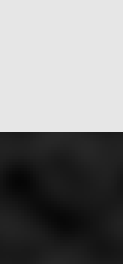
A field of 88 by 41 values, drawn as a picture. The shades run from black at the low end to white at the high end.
It is made of 2 by 1 panels. Panel 1,1: very high, flat. Panel 2,1: very low, smooth, faint in contrast.
